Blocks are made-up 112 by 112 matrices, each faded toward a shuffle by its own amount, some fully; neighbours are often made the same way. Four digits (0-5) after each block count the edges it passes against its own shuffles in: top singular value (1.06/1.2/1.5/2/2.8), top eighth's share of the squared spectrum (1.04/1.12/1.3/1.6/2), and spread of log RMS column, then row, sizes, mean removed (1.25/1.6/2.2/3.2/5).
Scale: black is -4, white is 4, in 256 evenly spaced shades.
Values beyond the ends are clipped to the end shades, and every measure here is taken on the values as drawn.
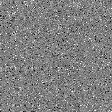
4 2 1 1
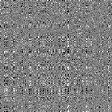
5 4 3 3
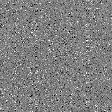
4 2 1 1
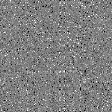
4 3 2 1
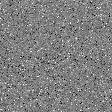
1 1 0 0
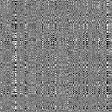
5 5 4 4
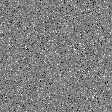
1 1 0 0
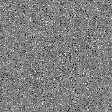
3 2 1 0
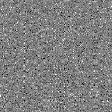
4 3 2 1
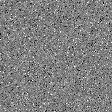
3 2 0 0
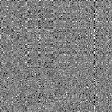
5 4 3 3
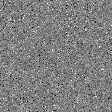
3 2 1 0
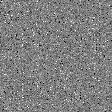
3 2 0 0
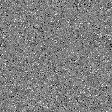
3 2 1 0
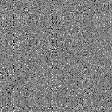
4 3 2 2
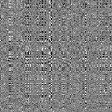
5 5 4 3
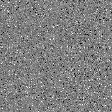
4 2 1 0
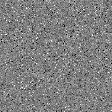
3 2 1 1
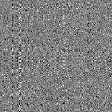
4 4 3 2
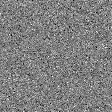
0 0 0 0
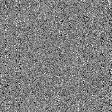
1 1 3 0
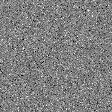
0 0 1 0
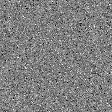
0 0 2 0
